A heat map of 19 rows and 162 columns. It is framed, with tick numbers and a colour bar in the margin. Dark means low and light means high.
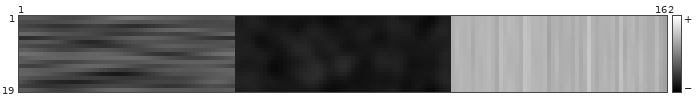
It is made of 1 by 3 panels. Panel 1,1: low, streaked across. Panel 1,2: very low, blotchy, faint in contrast. Panel 1,3: high, streaked downward, faint in contrast.
